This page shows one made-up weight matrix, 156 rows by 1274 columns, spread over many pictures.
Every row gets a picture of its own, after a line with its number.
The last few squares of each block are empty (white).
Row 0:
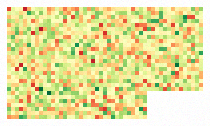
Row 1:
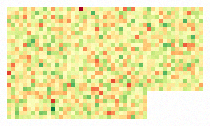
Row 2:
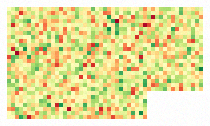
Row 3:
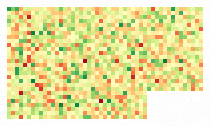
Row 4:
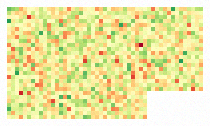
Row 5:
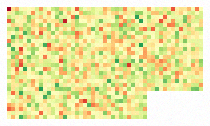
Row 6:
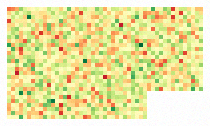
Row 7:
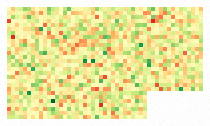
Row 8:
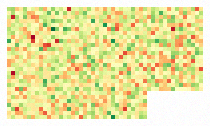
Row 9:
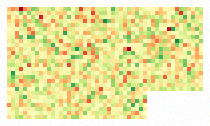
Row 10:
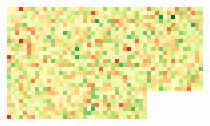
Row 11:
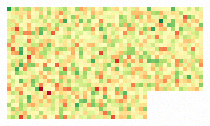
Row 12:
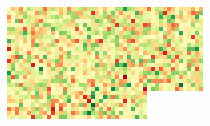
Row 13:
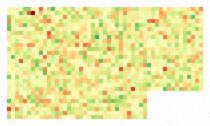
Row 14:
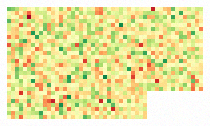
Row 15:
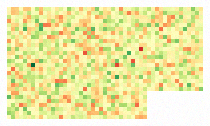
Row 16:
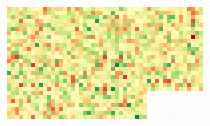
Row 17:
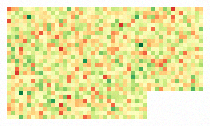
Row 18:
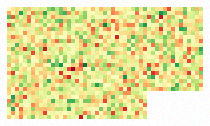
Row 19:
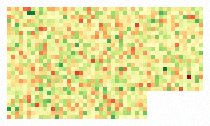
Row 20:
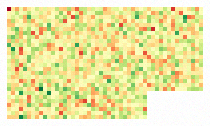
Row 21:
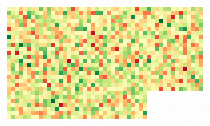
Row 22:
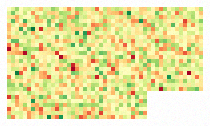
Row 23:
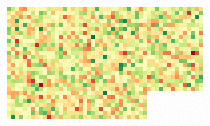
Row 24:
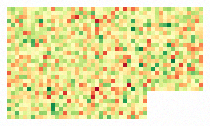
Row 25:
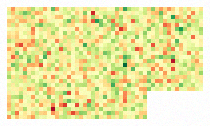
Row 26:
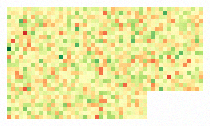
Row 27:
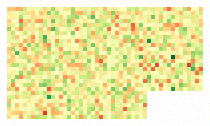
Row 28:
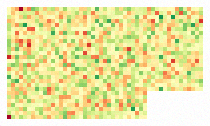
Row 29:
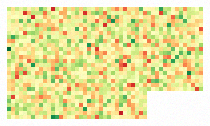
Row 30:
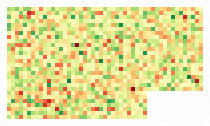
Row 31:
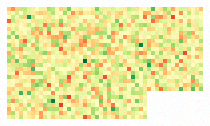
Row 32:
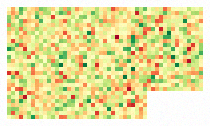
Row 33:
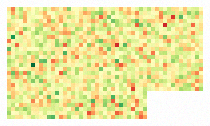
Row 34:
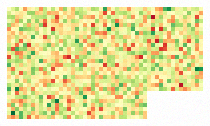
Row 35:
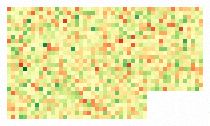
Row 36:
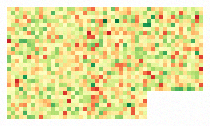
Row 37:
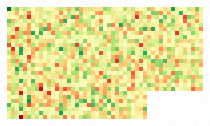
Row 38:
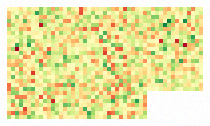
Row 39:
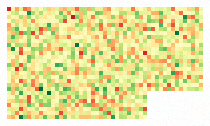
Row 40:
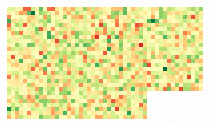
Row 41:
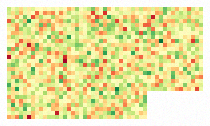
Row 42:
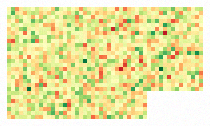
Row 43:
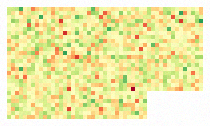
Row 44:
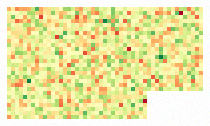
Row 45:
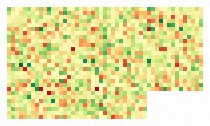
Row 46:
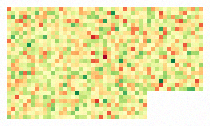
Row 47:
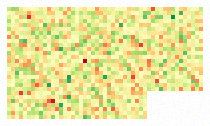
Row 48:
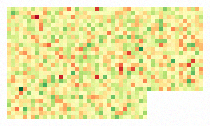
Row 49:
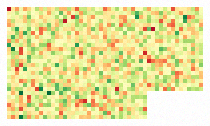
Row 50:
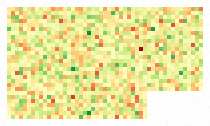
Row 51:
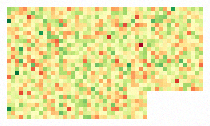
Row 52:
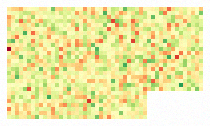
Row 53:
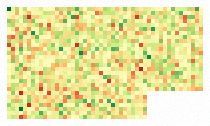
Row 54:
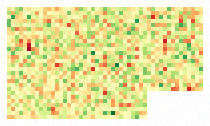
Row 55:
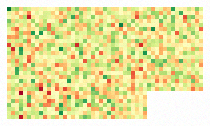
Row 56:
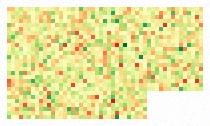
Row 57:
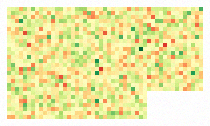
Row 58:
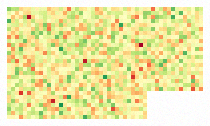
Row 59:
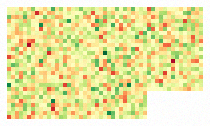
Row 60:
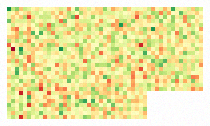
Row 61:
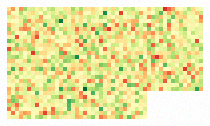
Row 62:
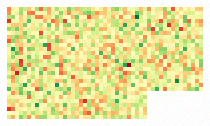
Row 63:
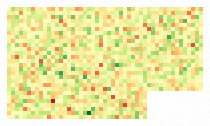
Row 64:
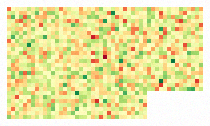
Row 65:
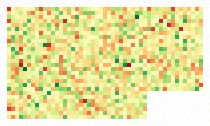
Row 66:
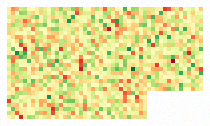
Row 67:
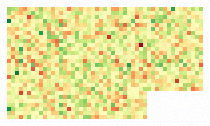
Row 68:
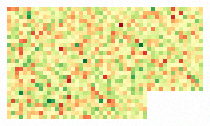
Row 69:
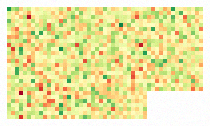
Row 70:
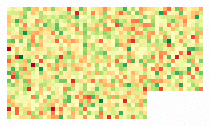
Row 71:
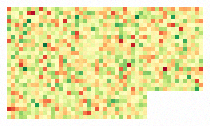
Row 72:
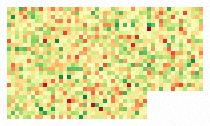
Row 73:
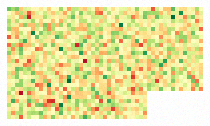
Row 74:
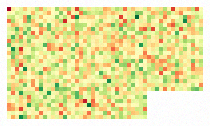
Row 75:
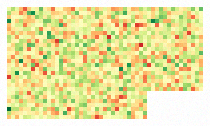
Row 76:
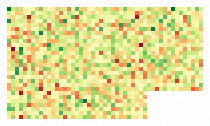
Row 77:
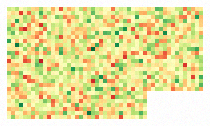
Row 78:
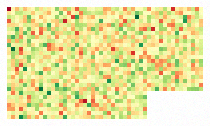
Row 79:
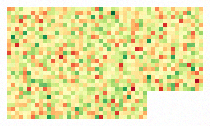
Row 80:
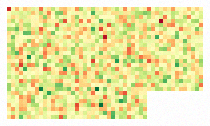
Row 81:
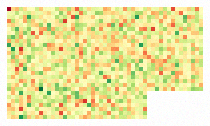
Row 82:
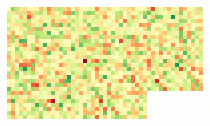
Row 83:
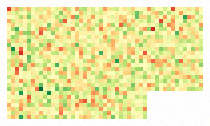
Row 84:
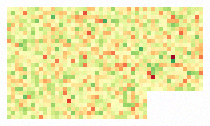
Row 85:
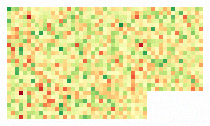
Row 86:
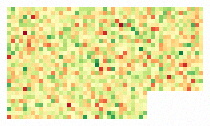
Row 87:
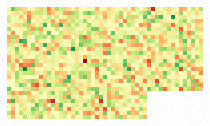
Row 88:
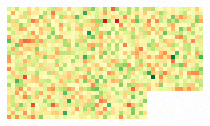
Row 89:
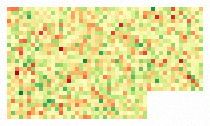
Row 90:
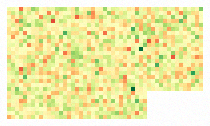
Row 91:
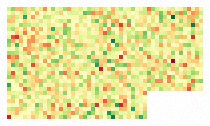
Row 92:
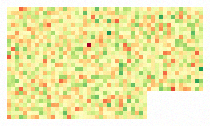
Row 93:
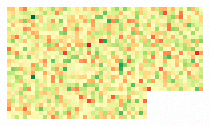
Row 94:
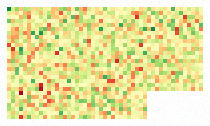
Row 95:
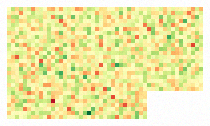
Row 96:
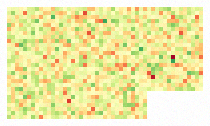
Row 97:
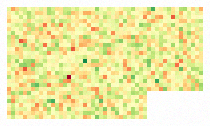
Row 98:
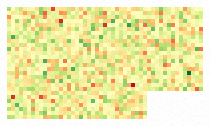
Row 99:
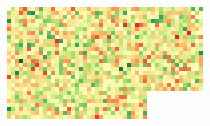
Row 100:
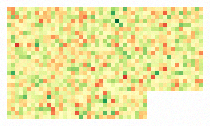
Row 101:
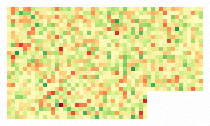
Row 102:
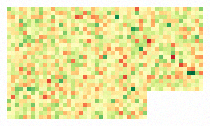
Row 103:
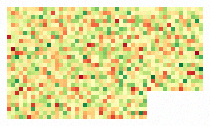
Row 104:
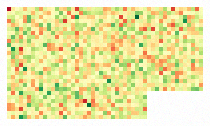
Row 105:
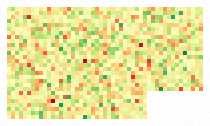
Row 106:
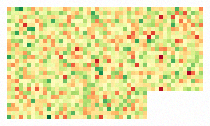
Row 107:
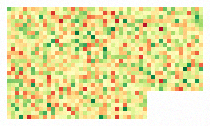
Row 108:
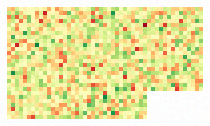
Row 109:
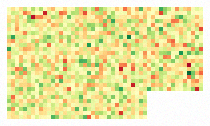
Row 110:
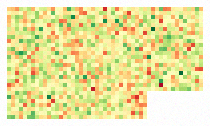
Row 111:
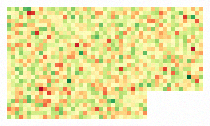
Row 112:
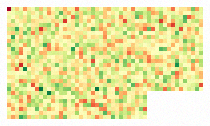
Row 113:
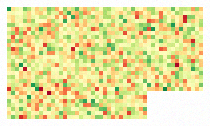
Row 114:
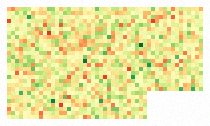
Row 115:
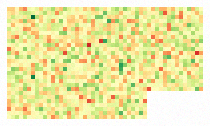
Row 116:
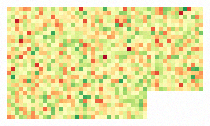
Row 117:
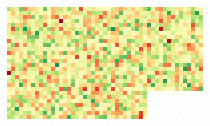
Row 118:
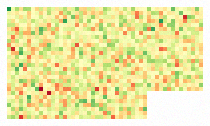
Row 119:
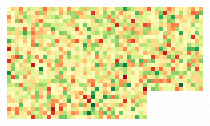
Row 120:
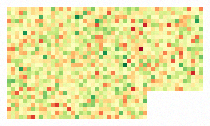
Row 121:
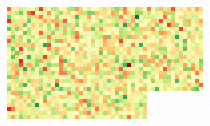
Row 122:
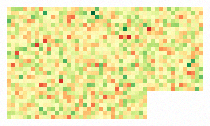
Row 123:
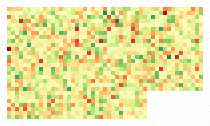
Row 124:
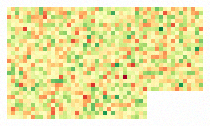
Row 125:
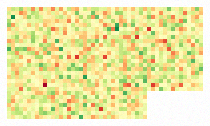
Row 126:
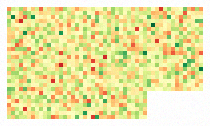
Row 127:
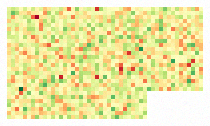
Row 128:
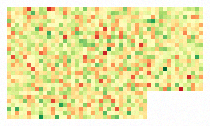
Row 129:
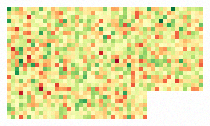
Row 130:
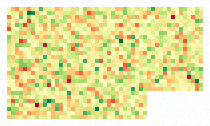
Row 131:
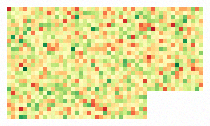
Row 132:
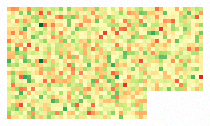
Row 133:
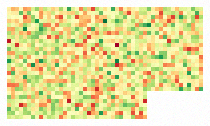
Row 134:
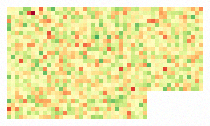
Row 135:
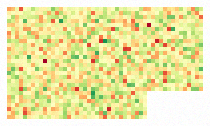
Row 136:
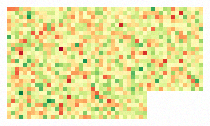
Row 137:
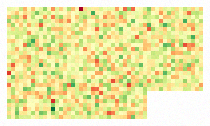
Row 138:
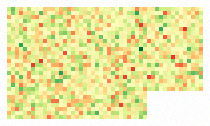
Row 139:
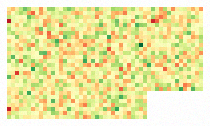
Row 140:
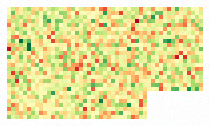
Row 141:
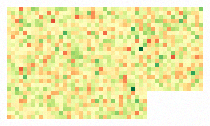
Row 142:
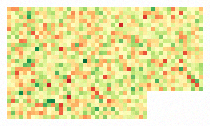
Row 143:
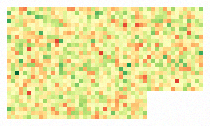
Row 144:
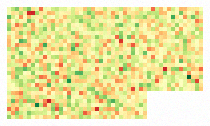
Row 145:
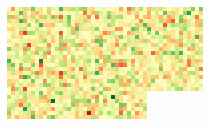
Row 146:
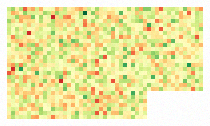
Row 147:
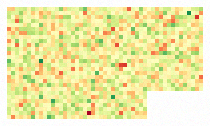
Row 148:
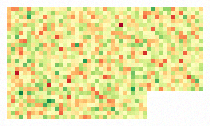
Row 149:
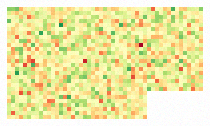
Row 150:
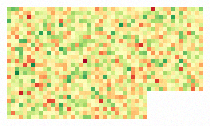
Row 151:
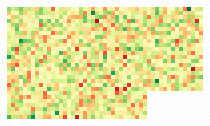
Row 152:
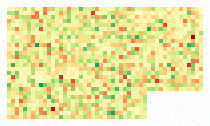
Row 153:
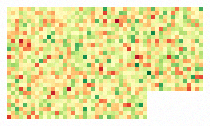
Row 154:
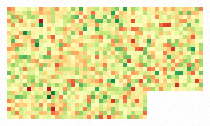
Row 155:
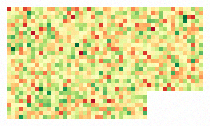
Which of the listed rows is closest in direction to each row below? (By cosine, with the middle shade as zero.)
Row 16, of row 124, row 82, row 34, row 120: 124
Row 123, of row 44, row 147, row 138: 138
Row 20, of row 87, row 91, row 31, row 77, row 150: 31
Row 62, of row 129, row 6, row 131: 131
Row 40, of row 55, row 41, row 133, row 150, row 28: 150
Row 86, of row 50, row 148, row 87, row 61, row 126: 148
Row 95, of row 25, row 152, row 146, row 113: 146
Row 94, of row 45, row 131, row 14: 14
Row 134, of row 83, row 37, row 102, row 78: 37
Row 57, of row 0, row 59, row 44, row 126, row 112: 59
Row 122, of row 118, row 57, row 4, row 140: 140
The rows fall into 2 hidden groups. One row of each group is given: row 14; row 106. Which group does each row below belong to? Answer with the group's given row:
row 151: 106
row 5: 14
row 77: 106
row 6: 14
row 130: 14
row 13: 14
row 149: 14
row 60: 14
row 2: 106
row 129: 14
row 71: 14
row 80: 14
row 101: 106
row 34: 106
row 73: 14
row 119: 106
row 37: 14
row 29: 106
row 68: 14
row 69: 14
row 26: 106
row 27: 106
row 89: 14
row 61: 106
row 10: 106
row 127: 106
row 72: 106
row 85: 14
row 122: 106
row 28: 106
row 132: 106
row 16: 106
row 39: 14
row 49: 14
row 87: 14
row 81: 14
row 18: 106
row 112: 14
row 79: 106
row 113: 14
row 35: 14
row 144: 14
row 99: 14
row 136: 14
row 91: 106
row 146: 106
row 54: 106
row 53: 14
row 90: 106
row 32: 106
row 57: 106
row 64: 106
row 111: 14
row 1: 106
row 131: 14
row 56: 106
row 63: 106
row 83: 14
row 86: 106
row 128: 14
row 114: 14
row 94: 14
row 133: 106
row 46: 106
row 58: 14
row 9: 106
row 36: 106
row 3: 14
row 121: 14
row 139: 14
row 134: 14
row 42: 106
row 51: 14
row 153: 106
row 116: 106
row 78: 14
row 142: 14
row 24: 106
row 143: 14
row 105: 14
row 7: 14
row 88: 106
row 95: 106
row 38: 106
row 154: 106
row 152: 106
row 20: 14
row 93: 106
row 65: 14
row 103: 106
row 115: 106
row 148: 14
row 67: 14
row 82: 14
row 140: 106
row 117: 106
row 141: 106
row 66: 106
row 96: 106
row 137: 106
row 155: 14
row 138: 106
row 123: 106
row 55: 14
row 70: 106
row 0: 14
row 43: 106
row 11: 14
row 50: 106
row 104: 14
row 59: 106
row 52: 106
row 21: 14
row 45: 14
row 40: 14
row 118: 14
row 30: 14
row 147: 106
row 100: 106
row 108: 106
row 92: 106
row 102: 106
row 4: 14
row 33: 106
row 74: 14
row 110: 106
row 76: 14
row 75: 14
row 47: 14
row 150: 14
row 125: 106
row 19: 14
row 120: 106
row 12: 106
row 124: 106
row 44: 106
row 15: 106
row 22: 106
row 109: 106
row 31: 14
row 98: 106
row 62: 14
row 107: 106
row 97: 14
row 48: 106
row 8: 106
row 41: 106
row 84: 106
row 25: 106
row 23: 106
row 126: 106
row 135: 106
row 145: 106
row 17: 14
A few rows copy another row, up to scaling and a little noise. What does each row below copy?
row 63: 95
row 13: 134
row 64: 46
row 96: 84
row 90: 141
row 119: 12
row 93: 115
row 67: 51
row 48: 127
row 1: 137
